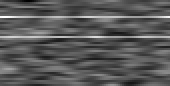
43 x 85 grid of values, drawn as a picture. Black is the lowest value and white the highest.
Histogram: skewed, a long tail of high values. Odd lines: rows 9 and 19. Grain: streaks across. Slope: none.
